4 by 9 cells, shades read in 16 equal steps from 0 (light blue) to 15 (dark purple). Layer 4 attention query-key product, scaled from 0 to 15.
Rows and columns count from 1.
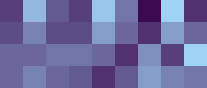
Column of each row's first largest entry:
7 7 6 5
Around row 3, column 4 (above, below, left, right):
10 9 7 8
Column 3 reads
9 10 7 8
